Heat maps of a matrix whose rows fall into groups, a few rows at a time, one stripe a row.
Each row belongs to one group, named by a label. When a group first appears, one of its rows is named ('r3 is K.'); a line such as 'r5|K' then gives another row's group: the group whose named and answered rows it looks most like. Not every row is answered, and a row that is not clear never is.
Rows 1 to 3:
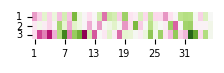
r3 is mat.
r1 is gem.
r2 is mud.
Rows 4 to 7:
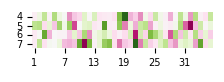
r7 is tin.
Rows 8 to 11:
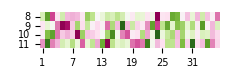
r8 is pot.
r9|pot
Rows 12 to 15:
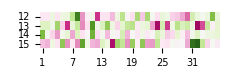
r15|gem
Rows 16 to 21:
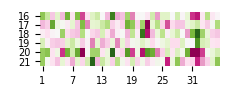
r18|gem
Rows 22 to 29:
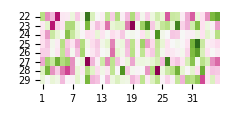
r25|gem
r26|gem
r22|mat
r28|pot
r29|mud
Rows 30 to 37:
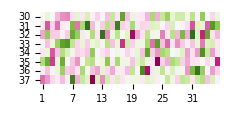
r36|gem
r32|mud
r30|pot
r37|mat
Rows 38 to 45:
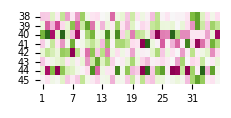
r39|mat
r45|gem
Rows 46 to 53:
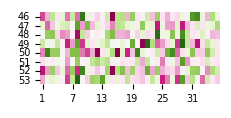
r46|gem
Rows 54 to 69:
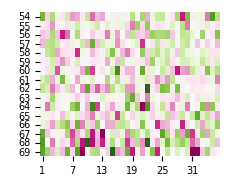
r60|tin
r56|pot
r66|tin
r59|pot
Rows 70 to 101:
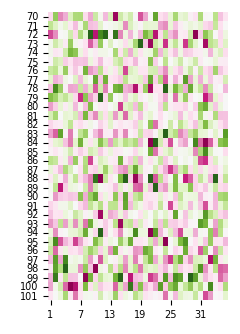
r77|tin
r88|tin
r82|gem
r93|gem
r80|gem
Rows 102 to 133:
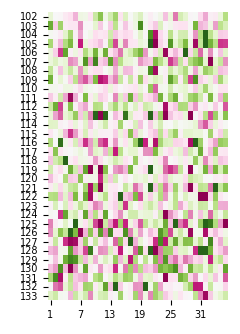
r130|pot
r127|pot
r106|tin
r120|mat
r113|tin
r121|tin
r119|tin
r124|tin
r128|gem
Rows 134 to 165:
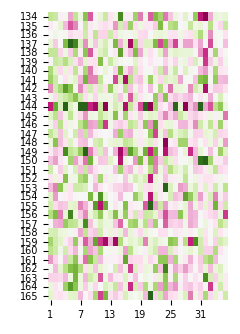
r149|tin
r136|mud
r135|pot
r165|tin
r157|tin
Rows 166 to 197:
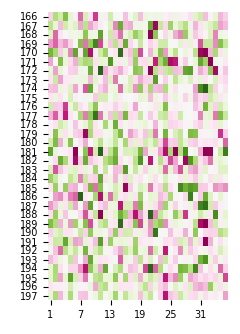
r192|tin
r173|mud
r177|mat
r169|mat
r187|gem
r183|tin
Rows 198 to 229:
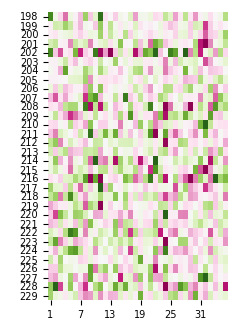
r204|tin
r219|mat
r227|gem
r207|mat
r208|tin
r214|mud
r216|tin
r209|pot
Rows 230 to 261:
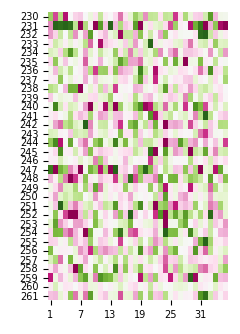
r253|pot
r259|mud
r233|tin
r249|tin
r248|pot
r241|gem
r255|gem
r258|mat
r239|mud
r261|gem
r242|tin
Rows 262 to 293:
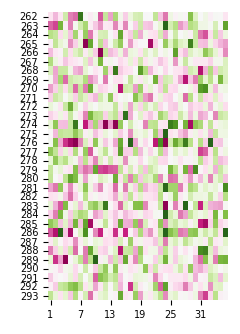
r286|pot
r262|mat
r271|mud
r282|pot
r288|gem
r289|mat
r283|tin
